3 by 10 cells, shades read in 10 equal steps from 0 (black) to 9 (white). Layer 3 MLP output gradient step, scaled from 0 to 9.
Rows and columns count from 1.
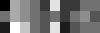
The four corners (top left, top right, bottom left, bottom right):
0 4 1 4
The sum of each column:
5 21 17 12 8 20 5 9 13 11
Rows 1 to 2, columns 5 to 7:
2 8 2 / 3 4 2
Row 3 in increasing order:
1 1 3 3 4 4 4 7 8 9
